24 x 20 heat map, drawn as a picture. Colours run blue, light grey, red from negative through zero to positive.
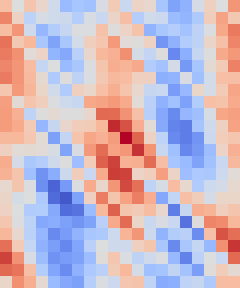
Stripes running up and down repeat 2 times from left to right. No row or column stands out. The ninth with the highest average is the centre. No overall slope runs across the table. The ninth with the lowest average is the bottom left.
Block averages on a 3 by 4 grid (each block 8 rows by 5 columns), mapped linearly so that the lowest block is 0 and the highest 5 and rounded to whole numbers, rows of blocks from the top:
4323 | 3541 | 2023
